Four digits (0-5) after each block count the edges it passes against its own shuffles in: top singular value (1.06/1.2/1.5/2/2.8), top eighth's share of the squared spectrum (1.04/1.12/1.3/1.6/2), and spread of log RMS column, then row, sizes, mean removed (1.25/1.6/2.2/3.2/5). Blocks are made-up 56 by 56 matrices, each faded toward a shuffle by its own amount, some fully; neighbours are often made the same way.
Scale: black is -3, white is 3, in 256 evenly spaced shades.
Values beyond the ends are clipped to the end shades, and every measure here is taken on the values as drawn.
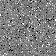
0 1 1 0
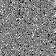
3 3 1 0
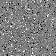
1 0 0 0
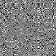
4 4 2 2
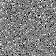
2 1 0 0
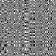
4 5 3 3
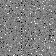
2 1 1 0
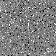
1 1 1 0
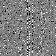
2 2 2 0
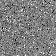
0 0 0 0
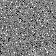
0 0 0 0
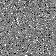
0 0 0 0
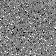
0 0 0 0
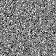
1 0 0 0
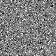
1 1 0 0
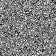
2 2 0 0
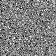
0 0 0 0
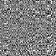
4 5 3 3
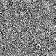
2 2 0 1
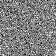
0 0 0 0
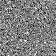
1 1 0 0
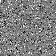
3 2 0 0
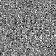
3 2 0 0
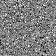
1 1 0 0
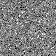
1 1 0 0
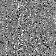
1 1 2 0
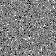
1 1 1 0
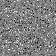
2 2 0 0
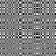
5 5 4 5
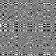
5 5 3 3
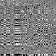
5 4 3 3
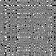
4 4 2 2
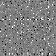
3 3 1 1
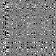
4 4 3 2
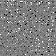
3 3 1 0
